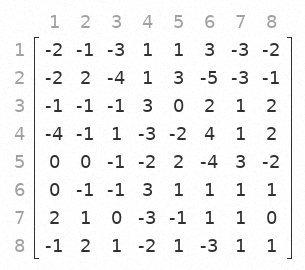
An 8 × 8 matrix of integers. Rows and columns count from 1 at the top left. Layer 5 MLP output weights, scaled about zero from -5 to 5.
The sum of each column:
-8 1 -8 -2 5 -1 2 1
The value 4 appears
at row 4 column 6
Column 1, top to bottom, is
-2 -2 -1 -4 0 0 2 -1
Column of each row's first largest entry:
6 5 4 6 7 4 1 2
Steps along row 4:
up up down up up down up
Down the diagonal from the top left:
-2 2 -1 -3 2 1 1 1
